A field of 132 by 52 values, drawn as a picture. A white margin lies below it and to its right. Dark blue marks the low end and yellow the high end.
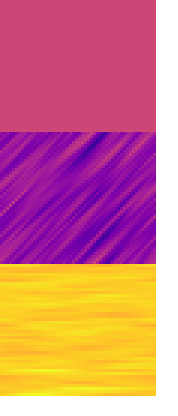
The table splits into 3 rows of 1 panel. Panel 1,1: middling, flat. Panel 2,1: low, slanting up to the right. Panel 3,1: very high, streaked across, faint in contrast.
